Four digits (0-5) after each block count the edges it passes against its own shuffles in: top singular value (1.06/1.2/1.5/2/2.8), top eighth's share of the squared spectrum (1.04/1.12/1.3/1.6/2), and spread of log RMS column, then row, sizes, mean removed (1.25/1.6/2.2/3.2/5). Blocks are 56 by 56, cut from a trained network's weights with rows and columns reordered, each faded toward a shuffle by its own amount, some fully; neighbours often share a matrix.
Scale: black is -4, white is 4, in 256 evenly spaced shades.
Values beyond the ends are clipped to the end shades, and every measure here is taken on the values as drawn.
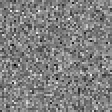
0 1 0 0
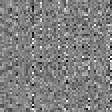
3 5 3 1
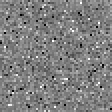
0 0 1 0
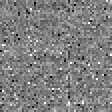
2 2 1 0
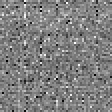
2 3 2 0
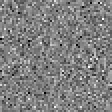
2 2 1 1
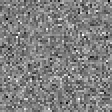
1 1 0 0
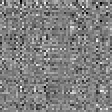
3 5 3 3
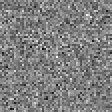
2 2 0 1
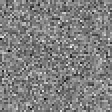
0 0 0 0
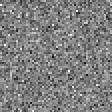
0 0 0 0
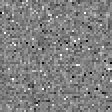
0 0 0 0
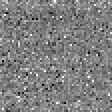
2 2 0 0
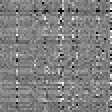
3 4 3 1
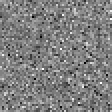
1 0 0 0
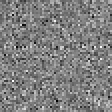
3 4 2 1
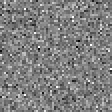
0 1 0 0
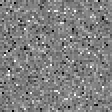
0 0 0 0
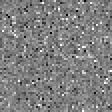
1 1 0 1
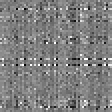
4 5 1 3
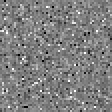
0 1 0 0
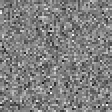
1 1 0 0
